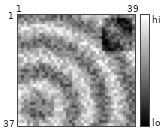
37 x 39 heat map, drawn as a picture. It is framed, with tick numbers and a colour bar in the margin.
In the top right lies a patch that is lower than the rest. Neither half mirrors the other. Concentric rings centre on the bottom left. The ninth with the lowest average is the top right.
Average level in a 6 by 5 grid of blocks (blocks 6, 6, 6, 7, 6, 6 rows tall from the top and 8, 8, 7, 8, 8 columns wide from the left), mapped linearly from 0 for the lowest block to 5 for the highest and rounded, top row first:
55330 | 33521 | 55454 | 43533 | 45434 | 45444
